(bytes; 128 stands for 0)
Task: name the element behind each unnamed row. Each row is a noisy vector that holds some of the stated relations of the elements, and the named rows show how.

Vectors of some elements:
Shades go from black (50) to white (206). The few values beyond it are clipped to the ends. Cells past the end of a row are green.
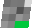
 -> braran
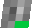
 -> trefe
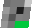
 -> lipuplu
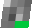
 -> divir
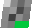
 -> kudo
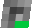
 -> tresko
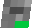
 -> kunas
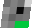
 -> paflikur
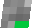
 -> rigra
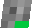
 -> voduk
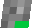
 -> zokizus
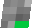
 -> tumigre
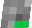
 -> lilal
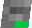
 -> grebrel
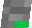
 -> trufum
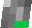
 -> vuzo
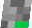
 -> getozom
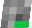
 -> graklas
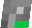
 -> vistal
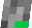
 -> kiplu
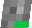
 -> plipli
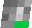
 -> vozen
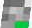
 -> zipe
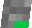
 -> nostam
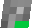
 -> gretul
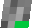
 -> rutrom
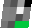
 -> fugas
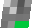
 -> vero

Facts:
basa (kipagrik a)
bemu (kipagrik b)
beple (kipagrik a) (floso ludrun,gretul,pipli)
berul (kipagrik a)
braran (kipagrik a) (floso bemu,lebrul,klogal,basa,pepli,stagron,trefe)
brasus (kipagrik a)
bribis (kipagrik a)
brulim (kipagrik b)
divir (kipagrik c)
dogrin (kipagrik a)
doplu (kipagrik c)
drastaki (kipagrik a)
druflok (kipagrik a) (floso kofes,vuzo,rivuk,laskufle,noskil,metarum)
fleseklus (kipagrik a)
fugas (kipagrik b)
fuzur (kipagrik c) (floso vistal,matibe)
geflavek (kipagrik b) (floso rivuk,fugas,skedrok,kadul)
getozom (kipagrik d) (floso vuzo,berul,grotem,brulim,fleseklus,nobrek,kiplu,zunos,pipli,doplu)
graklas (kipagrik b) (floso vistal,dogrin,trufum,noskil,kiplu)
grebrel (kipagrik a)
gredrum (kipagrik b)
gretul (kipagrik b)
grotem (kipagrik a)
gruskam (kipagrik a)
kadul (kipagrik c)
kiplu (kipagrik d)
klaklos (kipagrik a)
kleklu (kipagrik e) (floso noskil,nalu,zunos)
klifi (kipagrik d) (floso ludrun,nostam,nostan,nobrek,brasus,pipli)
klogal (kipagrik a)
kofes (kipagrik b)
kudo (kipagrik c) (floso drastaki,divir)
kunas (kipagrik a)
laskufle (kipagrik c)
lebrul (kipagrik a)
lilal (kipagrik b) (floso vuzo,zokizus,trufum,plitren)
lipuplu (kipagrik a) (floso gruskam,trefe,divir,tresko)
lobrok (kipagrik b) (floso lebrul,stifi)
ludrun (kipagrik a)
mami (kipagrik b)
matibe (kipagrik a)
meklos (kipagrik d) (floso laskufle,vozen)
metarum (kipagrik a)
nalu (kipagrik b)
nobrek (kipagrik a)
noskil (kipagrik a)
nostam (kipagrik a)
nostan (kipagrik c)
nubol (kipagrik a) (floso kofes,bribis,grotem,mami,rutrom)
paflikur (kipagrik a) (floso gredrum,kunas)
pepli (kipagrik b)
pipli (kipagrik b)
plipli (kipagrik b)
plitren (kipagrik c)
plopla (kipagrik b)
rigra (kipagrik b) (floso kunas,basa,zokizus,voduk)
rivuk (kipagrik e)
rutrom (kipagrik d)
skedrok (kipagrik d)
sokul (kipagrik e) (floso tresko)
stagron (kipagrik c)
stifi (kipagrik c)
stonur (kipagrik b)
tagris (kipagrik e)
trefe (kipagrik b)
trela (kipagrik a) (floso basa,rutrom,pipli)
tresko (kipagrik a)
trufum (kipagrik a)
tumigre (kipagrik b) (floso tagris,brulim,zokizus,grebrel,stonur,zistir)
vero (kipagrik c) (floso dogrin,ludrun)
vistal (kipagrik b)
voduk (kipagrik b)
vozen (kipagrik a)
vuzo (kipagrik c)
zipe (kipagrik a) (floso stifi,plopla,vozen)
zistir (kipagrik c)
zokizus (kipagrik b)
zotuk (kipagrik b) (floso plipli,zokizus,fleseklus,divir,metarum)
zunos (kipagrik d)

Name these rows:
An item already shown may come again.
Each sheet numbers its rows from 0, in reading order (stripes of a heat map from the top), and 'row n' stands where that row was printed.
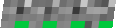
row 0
trela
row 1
druflok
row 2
trela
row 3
kleklu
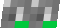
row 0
stagron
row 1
stagron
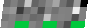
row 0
trela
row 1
klogal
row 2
fugas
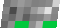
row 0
gredrum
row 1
lobrok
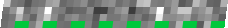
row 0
laskufle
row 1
plopla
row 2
fleseklus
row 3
drastaki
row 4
nubol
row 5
stifi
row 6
meklos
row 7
klifi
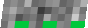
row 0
graklas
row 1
gruskam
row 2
lebrul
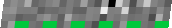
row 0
tumigre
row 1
metarum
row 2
matibe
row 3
fugas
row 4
fuzur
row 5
divir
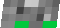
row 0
trela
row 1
divir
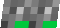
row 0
tagris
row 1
tagris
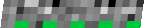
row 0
beple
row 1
kadul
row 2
basa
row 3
skedrok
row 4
geflavek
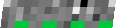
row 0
nostan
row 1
klaklos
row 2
fugas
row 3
sokul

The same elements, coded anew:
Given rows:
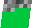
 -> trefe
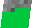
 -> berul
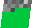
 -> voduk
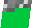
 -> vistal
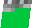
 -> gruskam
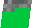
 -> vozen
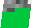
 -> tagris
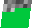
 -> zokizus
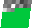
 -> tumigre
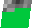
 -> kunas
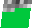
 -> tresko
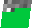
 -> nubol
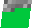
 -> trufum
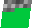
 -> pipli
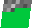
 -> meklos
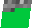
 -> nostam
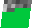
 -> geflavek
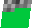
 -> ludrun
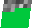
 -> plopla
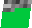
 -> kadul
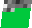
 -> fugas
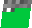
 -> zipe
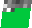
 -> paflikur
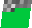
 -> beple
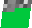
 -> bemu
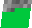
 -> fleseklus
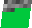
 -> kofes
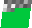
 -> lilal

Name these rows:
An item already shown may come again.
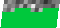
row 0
trefe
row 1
fugas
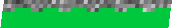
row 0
laskufle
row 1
voduk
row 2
grebrel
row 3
meklos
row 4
zistir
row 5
kudo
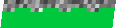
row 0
trefe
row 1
divir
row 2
zistir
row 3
beple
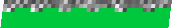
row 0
rigra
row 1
zotuk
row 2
drastaki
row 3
zistir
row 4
druflok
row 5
vero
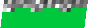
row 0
lipuplu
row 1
sokul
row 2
beple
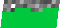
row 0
klifi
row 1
stifi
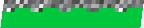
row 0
lobrok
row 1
getozom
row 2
trefe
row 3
nostan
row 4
braran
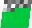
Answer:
graklas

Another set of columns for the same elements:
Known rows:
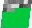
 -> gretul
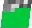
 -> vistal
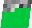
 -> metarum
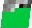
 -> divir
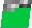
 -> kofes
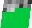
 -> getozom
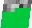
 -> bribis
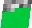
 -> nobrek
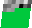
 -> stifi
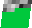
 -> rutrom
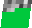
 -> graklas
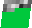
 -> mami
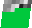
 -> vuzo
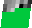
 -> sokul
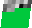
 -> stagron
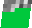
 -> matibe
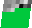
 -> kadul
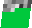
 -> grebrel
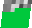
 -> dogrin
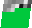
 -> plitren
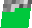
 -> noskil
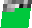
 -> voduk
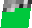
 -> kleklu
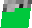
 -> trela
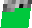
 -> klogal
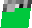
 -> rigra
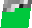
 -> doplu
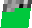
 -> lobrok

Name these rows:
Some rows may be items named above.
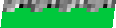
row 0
kudo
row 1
lobrok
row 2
matibe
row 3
zipe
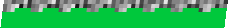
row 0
tagris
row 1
rivuk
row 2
tumigre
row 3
vozen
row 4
lilal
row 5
vistal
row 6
fugas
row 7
klifi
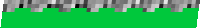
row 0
braran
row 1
laskufle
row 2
trefe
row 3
beple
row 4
matibe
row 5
vero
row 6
klaklos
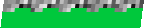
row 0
kadul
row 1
nostan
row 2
zistir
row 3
vozen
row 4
kunas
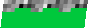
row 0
stifi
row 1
drastaki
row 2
geflavek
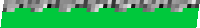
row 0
nubol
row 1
kudo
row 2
skedrok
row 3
tagris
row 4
basa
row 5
lebrul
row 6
laskufle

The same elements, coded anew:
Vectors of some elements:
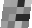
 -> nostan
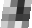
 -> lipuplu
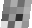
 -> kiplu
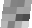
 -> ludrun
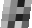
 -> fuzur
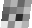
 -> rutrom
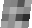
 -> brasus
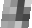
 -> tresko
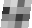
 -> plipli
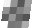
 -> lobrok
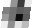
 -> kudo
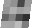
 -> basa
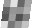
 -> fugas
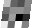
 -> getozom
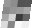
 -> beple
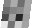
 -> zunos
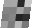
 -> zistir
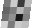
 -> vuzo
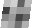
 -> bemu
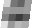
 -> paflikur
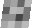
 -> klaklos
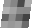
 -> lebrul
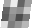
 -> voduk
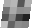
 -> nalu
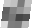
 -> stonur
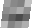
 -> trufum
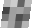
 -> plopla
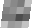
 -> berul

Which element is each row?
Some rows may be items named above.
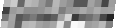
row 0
plopla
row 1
kunas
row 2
beple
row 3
basa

